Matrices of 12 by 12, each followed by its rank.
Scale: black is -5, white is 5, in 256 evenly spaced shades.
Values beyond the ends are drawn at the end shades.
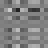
one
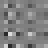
one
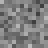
full rank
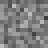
full rank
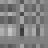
one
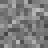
full rank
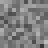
full rank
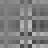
one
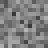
full rank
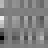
one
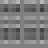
one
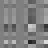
one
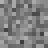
full rank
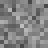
full rank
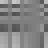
one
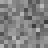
full rank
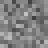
full rank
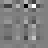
one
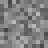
full rank
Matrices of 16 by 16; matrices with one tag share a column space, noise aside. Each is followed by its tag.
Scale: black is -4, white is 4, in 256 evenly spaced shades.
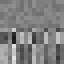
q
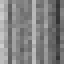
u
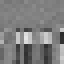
q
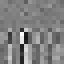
q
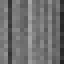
u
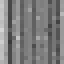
u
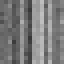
u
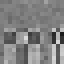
q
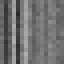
u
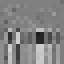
q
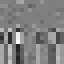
q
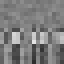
q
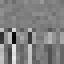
q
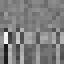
q
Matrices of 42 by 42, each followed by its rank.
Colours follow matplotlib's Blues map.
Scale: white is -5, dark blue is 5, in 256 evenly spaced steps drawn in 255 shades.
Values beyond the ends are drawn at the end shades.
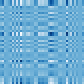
one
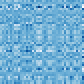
three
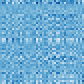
three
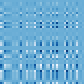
one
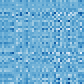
three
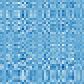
three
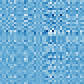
three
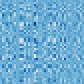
three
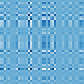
one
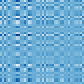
one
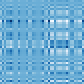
one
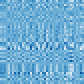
three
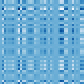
one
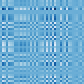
one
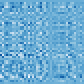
three
